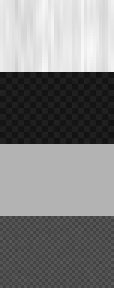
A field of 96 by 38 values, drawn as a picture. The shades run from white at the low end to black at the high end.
It is made of 4 by 1 panels. Panel 1,1: very low, streaked downward, faint in contrast. Panel 2,1: very high, checkered, faint in contrast. Panel 3,1: low, flat. Panel 4,1: high, checkered, faint in contrast.
